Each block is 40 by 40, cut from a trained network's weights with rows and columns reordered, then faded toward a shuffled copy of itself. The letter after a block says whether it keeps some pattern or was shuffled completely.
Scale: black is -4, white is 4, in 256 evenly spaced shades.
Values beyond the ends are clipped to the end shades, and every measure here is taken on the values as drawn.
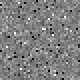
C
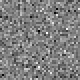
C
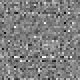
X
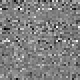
X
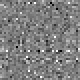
X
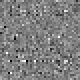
X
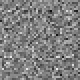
X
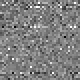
X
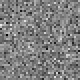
C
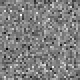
C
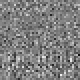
X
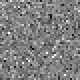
C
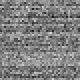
X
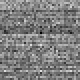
X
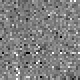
X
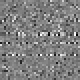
X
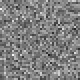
C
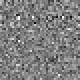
X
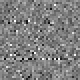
X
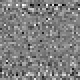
X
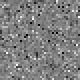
C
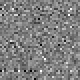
X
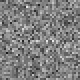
X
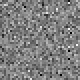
C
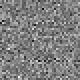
X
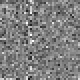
X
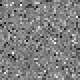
C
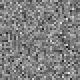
C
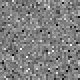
C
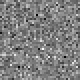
C
